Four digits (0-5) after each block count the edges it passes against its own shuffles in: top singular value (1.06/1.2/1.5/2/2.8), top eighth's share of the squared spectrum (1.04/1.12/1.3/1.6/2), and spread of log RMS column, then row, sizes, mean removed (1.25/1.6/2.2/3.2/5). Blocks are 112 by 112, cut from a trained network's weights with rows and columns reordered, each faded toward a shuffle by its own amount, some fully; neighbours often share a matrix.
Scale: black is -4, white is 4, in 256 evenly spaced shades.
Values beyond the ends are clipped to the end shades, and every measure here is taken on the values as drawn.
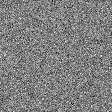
1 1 0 0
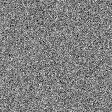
2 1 0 0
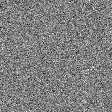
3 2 0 0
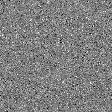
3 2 0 1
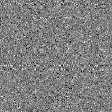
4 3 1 2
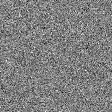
2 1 0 0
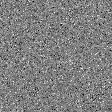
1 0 0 0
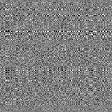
5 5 2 4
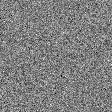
0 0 0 0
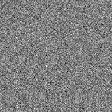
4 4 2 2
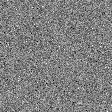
0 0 0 0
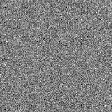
3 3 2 2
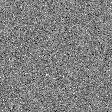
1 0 0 0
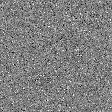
2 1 0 0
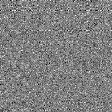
4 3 0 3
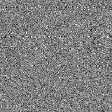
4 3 0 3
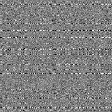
5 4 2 4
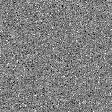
3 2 0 1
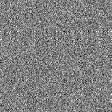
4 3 1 2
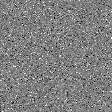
3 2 0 1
